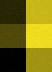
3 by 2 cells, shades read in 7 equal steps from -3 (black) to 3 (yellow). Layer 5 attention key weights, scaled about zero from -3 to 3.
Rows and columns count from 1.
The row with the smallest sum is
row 3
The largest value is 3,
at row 2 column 2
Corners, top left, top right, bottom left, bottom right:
-2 2 -3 1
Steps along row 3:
up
